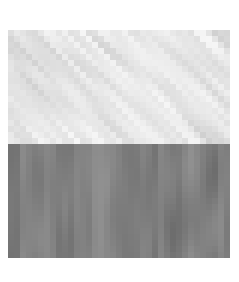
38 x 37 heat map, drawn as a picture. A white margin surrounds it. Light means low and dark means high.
It is made of 2 by 1 panels. Panel 1,1: very low, slanting down to the right, faint in contrast. Panel 2,1: middling, streaked downward, faint in contrast.
